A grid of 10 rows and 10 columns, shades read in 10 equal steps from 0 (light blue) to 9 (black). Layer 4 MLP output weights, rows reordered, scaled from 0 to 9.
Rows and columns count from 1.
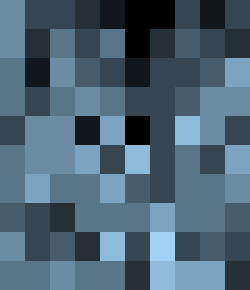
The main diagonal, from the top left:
3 7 3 3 2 1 6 4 5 7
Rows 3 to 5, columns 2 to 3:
8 3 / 6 4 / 3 3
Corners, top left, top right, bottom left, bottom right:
3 6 4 7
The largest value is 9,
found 4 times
